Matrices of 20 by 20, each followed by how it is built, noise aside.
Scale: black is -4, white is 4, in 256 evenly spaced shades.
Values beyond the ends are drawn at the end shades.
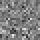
low rank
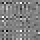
low rank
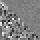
lower triangular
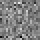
low rank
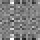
low rank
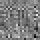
low rank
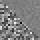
lower triangular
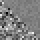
lower triangular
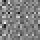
low rank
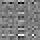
low rank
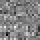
low rank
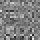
low rank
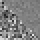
lower triangular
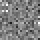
low rank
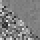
lower triangular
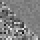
lower triangular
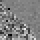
lower triangular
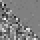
lower triangular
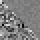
lower triangular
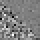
lower triangular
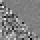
lower triangular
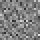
low rank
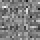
low rank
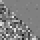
lower triangular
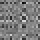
low rank
